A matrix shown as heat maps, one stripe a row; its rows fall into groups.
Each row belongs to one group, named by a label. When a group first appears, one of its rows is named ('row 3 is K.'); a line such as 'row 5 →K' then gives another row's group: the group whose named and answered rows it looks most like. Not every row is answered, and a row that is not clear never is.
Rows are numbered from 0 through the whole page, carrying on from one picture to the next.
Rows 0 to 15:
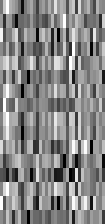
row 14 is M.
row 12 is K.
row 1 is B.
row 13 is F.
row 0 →F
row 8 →F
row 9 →F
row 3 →M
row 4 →F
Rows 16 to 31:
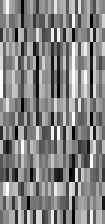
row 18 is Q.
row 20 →M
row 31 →Q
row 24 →M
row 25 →Q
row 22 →M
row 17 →M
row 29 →F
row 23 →F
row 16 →F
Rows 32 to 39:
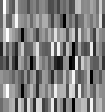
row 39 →Q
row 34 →F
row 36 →K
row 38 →F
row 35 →Q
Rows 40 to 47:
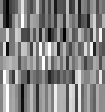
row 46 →F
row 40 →K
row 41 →K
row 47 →F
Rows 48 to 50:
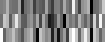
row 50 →M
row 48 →M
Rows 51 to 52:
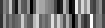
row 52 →Q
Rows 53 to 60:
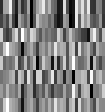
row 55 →K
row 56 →F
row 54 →K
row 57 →M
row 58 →Q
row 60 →F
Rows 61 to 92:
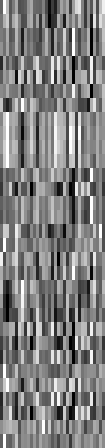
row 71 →F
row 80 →M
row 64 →M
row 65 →Q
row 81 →K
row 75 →Q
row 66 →Q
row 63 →M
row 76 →Q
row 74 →K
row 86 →Q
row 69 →F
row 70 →F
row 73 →Q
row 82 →K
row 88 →F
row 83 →K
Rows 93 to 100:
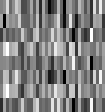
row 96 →F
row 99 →F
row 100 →Q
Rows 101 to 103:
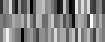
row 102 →Q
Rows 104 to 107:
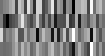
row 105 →K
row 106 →M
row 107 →Q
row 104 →Q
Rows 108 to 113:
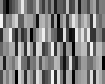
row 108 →K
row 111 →Q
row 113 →Q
